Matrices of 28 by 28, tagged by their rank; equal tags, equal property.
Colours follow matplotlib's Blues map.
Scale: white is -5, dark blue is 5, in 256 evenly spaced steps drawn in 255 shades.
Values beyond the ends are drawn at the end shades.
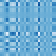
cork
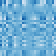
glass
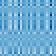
cork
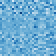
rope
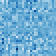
rope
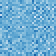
rope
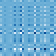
cork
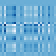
cork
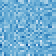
rope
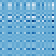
cork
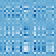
glass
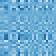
glass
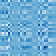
glass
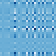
cork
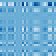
cork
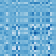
glass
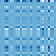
cork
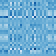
glass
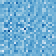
rope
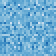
rope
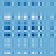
cork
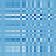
cork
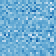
rope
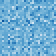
rope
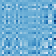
glass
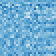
rope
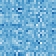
rope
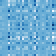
glass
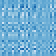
glass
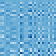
glass
